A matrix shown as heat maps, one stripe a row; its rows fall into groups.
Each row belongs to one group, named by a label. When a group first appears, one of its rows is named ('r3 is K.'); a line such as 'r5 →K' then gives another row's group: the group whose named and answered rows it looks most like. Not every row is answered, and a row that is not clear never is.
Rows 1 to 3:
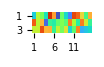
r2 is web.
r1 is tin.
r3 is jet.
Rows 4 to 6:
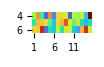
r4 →tin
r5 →jet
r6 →web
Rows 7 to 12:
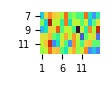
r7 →jet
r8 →jet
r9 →tin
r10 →web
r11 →web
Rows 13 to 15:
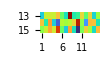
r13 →tin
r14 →web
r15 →tin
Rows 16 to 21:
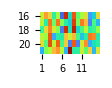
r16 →jet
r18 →jet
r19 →web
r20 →jet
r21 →tin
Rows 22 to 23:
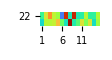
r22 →jet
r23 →tin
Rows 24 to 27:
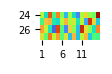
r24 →tin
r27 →jet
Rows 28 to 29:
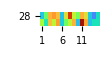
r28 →jet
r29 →jet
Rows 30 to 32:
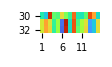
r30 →web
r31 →jet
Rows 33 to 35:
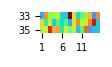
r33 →tin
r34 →web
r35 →jet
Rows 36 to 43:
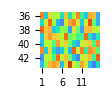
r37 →web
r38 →web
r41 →web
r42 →tin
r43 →jet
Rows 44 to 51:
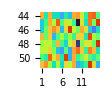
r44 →web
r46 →jet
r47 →web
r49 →web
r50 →jet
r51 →web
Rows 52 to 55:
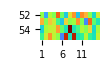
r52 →tin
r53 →web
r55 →jet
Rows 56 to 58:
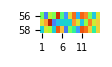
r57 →web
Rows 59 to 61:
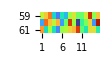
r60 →tin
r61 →web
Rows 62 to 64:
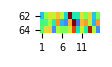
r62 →tin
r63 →tin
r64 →web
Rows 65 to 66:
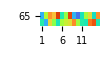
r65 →tin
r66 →web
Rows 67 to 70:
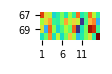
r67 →web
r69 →web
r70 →tin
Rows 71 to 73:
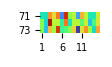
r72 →jet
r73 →tin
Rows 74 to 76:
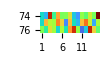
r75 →tin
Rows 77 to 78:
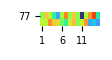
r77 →web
